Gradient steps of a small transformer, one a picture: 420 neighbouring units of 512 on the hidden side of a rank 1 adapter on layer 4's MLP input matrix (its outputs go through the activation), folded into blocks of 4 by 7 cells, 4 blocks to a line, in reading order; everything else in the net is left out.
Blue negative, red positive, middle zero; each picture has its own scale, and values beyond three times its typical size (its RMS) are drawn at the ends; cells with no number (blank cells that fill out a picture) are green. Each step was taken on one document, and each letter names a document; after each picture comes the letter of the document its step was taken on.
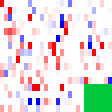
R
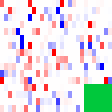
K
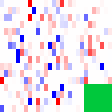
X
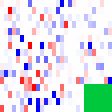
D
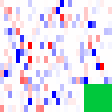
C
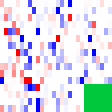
R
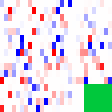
D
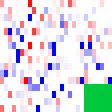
K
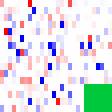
X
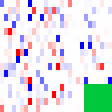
C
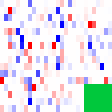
K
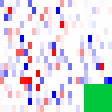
C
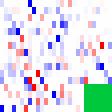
X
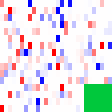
R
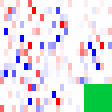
D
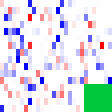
X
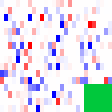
K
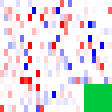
C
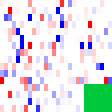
K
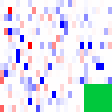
C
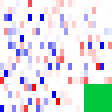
X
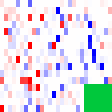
C
